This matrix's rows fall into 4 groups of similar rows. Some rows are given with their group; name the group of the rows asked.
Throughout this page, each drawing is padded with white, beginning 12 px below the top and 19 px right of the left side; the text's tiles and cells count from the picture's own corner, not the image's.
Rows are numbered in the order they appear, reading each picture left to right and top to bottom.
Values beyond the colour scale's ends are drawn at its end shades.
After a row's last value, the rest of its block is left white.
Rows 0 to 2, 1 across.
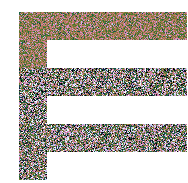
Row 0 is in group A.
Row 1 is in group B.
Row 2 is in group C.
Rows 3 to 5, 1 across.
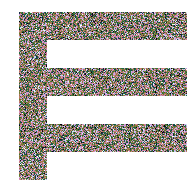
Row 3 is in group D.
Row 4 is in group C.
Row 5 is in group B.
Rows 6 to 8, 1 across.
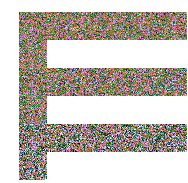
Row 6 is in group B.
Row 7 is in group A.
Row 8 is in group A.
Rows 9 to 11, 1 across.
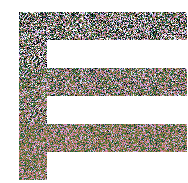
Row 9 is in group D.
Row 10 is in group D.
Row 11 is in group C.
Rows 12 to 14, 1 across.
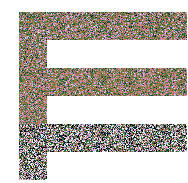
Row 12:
C
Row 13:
B
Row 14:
B
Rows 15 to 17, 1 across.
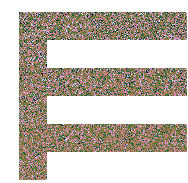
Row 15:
D
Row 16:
B
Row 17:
B
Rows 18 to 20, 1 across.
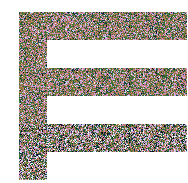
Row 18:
C
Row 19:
B
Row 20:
B
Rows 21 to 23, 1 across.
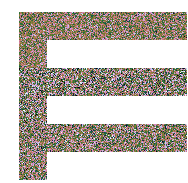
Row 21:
C
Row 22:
A
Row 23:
A
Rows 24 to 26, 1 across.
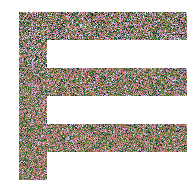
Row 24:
D
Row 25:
A
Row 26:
C
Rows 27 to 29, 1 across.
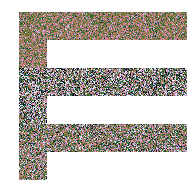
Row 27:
C
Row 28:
A
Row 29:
D
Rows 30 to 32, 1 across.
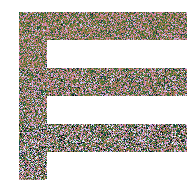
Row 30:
D
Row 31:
A
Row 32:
B
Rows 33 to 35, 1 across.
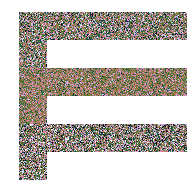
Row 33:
D
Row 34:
A
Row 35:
C
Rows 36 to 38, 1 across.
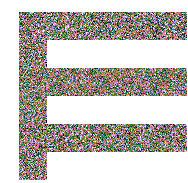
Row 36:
C
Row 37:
D
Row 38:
B
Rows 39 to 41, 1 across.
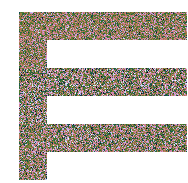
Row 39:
C
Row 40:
B
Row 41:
C
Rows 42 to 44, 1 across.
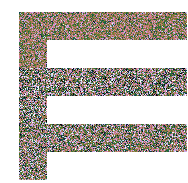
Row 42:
A
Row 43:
A
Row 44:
B
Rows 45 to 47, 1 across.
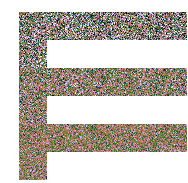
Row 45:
C
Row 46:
B
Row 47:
D
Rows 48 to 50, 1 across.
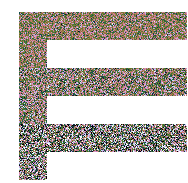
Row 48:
A
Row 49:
A
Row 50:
D
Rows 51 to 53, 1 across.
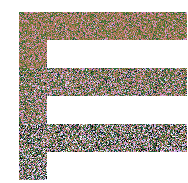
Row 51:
A
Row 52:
C
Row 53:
D
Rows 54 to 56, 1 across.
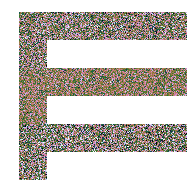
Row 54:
C
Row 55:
A
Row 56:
C
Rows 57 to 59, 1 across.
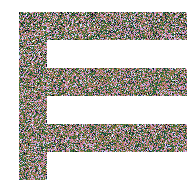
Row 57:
D
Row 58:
D
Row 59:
A
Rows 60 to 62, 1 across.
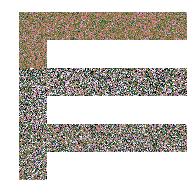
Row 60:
A
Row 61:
C
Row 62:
D
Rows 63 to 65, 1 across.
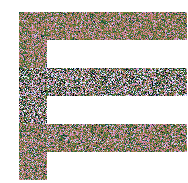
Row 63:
A
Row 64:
A
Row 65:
B
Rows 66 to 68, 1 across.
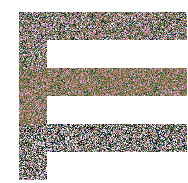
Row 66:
A
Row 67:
D
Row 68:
C
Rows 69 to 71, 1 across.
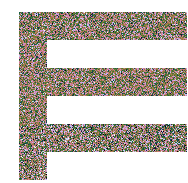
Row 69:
D
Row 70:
A
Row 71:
C
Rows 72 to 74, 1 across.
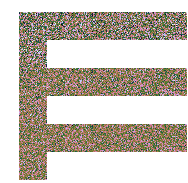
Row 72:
D
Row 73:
D
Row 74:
D
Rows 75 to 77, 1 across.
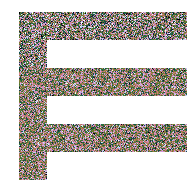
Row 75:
A
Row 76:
B
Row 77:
C
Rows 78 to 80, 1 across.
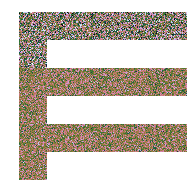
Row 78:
D
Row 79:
C
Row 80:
C
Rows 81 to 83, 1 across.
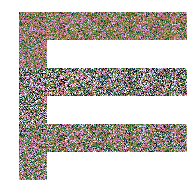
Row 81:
B
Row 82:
B
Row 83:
B
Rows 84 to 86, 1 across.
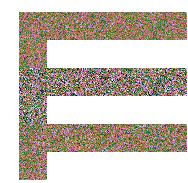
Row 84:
A
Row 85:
A
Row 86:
C
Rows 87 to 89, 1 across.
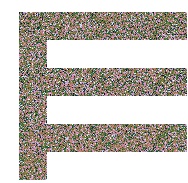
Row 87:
D
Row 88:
A
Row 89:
A
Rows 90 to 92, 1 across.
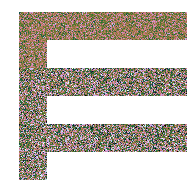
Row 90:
A
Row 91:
C
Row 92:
C
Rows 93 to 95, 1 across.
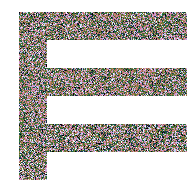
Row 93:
D
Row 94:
A
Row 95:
B
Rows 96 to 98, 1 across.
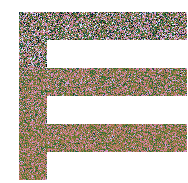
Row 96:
D
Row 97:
A
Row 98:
A
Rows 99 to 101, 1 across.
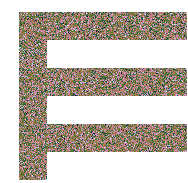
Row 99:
B
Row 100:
A
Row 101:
A
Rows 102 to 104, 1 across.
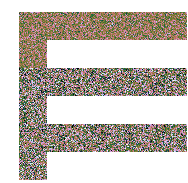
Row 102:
A
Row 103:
A
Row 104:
B
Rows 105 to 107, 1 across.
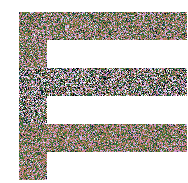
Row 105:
C
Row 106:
A
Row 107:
D
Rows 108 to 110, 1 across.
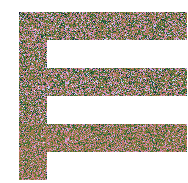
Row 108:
A
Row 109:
C
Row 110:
C
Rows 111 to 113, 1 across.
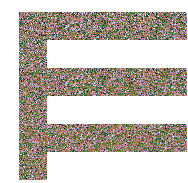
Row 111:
B
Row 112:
B
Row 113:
A
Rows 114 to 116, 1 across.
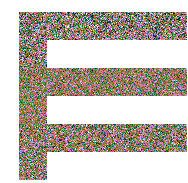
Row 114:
C
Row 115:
D
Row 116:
B
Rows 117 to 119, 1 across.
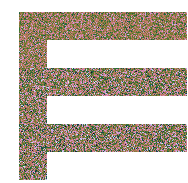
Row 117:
B
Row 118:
C
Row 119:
A
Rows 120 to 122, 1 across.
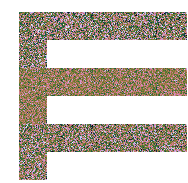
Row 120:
C
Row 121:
D
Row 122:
D
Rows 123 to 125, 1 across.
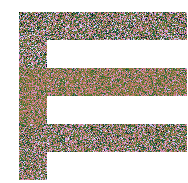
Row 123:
D
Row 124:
A
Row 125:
C
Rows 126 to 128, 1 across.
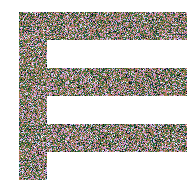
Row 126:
D
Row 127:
C
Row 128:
C
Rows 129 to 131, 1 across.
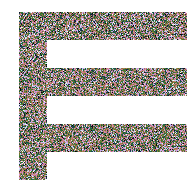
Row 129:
D
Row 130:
A
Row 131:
D
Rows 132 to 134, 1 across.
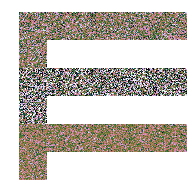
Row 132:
D
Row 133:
D
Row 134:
B
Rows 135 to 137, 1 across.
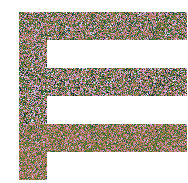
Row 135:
A
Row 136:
A
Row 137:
D
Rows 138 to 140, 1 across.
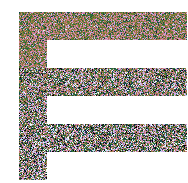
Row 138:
C
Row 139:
B
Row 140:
C
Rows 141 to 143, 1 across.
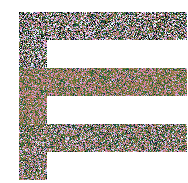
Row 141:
A
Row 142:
A
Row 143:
C
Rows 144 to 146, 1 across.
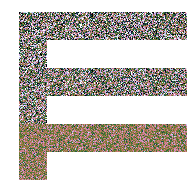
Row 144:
D
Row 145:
D
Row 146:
B
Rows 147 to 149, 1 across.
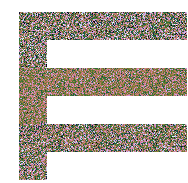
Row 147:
D
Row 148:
A
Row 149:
D
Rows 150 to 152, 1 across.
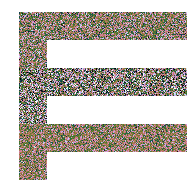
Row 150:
D
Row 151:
B
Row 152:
C
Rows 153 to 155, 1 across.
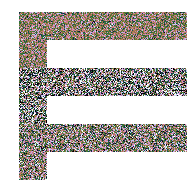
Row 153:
A
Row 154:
D
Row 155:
A
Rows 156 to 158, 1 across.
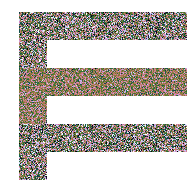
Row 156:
C
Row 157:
D
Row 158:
D
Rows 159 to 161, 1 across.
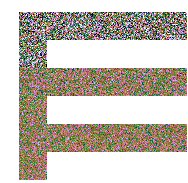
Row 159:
D
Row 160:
A
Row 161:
C
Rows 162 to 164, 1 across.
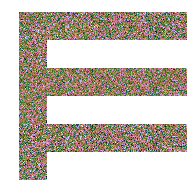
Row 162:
C
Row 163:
D
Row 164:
D
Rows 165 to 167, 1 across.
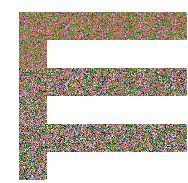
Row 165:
B
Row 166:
B
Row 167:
A
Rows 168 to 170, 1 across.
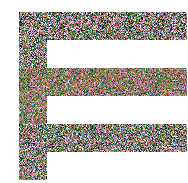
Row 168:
B
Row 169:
D
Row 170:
D
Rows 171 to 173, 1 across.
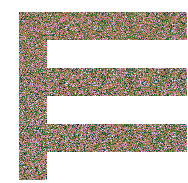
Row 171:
B
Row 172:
B
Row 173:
A
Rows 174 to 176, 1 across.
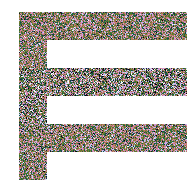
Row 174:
B
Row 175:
C
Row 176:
A
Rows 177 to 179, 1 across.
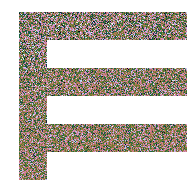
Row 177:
A
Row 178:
D
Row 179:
B
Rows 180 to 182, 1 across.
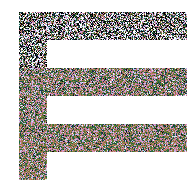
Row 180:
D
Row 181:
A
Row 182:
B
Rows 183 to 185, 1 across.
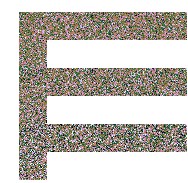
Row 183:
C
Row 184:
D
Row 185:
B
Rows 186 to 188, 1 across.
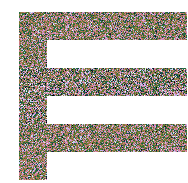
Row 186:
C
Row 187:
D
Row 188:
D
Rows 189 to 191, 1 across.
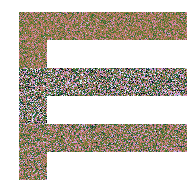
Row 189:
A
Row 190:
D
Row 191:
D
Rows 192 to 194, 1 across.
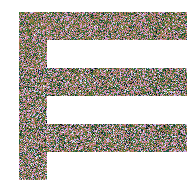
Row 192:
C
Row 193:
D
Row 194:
B
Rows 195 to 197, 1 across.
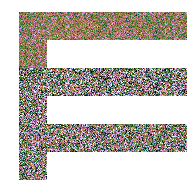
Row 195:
C
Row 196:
C
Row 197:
A
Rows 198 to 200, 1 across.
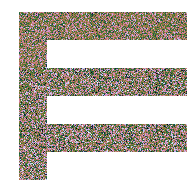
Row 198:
D
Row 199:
C
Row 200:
B
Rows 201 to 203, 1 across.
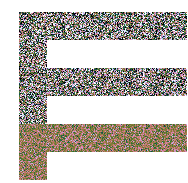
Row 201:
C
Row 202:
B
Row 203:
B
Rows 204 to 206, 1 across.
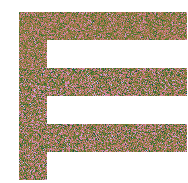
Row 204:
B
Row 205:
C
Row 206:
A
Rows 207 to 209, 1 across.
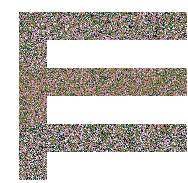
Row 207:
C
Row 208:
A
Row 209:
B
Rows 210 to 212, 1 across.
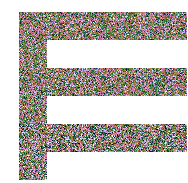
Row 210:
B
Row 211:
A
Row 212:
A
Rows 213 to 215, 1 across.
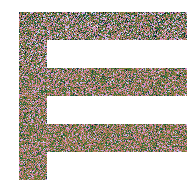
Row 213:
C
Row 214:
A
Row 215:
D
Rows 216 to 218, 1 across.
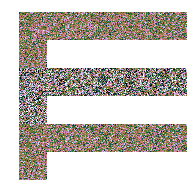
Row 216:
C
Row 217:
B
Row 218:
C
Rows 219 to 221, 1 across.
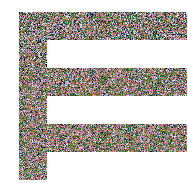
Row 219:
D
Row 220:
A
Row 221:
B
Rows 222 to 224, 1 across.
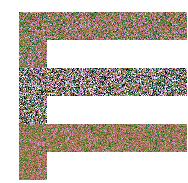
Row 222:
D
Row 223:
A
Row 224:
C
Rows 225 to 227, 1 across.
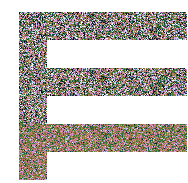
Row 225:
A
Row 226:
A
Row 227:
C
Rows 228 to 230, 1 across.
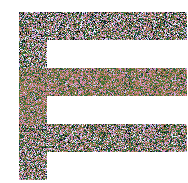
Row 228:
A
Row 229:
B
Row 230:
B
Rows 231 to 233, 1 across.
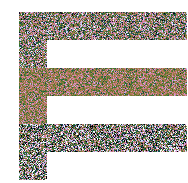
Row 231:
B
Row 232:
B
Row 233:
D
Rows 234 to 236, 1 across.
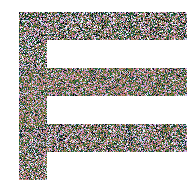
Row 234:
B
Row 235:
A
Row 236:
B
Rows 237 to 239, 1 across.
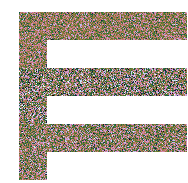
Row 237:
D
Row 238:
D
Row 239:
C
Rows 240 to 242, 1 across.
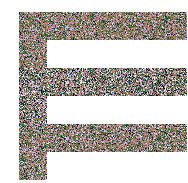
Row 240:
A
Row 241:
A
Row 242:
A
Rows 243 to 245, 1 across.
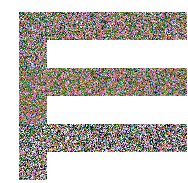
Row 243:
A
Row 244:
C
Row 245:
C
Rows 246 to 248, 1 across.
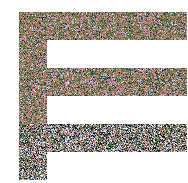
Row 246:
B
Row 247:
C
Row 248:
C
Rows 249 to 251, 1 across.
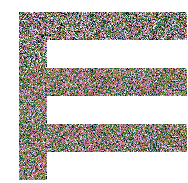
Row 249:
A
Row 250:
D
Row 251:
D
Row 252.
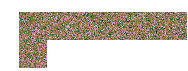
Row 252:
C
